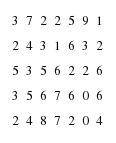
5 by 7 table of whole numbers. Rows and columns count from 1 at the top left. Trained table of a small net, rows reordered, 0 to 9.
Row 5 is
2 4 8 7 2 0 4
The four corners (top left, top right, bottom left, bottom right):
3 1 2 4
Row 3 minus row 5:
3 -1 -3 -1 0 2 2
